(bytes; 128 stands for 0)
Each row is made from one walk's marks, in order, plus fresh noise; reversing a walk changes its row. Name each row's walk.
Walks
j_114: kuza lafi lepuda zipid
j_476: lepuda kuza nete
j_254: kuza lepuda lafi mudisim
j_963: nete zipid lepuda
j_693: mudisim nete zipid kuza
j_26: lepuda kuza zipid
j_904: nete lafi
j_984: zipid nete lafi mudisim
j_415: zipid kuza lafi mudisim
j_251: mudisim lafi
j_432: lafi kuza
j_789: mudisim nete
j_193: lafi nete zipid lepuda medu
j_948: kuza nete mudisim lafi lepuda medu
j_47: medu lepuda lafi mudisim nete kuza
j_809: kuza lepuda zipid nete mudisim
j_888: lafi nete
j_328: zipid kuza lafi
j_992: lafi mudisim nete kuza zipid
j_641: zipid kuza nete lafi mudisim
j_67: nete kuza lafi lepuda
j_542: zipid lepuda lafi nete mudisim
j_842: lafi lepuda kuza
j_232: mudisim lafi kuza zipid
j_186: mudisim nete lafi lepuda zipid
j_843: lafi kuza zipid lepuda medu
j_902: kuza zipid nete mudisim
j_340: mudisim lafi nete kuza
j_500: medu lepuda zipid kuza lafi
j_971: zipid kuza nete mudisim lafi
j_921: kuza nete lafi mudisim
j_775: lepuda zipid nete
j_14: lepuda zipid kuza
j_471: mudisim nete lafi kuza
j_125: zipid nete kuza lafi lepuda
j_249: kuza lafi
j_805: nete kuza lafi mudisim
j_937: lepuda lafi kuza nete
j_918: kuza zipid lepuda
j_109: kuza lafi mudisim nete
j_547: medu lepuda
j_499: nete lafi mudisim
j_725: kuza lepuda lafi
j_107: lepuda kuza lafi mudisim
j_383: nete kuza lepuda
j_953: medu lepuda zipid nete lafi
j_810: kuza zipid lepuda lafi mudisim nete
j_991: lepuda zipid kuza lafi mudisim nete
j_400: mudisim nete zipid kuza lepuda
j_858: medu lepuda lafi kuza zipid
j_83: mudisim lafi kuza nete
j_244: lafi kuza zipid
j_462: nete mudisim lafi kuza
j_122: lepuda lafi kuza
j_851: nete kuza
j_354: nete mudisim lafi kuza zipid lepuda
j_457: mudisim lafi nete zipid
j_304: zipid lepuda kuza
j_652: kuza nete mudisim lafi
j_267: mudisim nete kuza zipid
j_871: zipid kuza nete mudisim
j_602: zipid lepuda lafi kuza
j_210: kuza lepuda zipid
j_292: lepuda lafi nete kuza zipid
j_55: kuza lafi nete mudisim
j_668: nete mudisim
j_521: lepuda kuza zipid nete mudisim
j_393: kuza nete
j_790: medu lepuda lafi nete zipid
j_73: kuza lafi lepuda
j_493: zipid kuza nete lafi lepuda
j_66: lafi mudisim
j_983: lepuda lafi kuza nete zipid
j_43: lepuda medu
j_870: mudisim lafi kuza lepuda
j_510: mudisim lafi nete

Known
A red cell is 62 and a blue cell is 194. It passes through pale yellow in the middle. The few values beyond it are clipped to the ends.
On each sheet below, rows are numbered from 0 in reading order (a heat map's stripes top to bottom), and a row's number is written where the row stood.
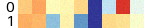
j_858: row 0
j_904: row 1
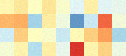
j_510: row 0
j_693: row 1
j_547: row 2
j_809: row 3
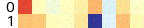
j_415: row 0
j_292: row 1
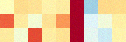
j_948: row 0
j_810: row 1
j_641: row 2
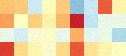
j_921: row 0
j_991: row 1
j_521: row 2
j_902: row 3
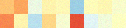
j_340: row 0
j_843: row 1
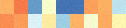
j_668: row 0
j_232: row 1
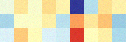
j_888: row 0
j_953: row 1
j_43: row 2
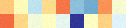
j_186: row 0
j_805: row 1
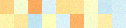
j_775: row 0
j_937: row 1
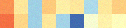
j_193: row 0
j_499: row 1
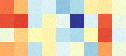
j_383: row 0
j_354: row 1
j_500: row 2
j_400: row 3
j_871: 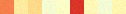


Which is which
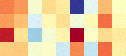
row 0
j_992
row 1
j_254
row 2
j_918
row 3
j_267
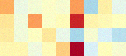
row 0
j_328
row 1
j_971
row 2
j_432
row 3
j_542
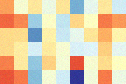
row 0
j_107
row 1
j_114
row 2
j_249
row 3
j_983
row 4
j_870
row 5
j_462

